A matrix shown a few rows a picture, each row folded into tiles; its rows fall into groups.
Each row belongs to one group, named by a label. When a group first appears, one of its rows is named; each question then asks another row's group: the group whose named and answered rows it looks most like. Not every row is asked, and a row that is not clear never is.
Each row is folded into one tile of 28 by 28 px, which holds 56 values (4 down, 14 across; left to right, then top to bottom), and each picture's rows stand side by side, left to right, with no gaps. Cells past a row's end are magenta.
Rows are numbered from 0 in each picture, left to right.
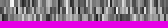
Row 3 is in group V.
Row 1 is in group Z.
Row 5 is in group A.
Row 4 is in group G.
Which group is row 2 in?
A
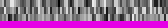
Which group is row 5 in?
A
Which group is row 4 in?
V
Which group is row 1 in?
A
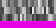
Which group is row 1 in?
G
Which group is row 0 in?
V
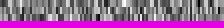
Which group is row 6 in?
V
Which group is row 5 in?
A
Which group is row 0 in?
Z
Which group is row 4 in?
G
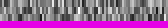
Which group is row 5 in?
Z
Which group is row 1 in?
V
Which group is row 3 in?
V
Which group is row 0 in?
Z
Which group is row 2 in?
V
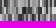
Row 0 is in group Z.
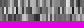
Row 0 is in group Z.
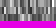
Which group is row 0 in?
G
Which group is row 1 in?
V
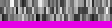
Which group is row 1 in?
G
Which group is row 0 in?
A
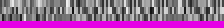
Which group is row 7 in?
V
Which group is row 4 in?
V
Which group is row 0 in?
Z
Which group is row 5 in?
V
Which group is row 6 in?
A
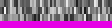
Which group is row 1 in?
V
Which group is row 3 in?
A
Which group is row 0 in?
A
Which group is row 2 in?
G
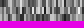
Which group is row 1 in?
Z
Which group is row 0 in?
Z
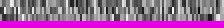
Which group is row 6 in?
A
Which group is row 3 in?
A
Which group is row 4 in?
A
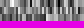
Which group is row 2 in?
Z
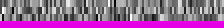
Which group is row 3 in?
V
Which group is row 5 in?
G
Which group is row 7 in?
Z
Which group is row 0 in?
Z
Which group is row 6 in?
A
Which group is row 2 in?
G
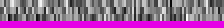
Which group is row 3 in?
V
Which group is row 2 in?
A
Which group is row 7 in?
A
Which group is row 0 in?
G
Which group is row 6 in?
G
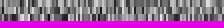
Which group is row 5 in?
A
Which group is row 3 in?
Z
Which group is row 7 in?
G
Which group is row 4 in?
A
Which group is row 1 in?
Z
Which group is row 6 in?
V
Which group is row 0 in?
G
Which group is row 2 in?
V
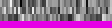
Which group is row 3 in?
G
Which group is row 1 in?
Z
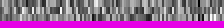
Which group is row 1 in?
Z
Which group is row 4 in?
Z
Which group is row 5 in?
V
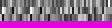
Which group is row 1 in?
Z
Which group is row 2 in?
Z
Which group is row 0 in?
Z
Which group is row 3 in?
V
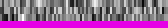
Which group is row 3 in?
G
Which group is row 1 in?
G
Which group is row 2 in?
A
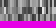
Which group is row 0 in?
Z
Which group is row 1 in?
V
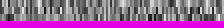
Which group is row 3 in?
V
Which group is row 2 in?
A
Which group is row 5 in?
Z
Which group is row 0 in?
V
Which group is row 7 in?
G
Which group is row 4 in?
G
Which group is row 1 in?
A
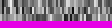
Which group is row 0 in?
A
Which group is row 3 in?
A
